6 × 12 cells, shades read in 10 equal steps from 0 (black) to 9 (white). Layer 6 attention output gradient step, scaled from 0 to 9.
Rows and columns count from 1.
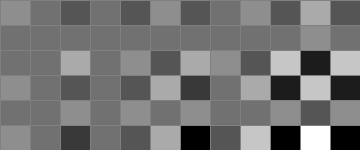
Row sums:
48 49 55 46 52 43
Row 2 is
4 4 4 4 4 4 4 4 4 4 5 4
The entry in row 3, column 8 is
5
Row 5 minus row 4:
-1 0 2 0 2 -2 3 0 -2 4 -4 4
